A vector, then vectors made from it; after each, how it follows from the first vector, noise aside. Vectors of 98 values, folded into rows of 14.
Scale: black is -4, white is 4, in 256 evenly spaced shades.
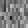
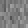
shrunk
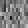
copied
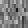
reversed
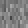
shrunk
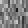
reversed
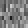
copied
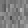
shrunk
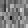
copied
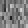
copied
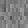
shrunk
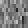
reversed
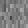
shrunk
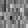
copied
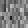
copied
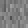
shrunk
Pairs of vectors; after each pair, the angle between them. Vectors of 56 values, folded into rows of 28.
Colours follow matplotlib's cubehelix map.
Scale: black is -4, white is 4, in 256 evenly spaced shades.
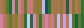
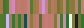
partly aligned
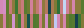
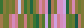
partly aligned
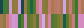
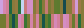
nearly opposite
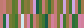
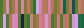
nearly opposite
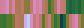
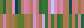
orthogonal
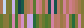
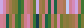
partly aligned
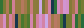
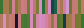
nearly parallel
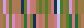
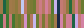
nearly opposite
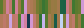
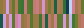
orthogonal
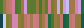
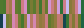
nearly parallel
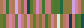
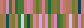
partly opposed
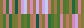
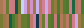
nearly parallel
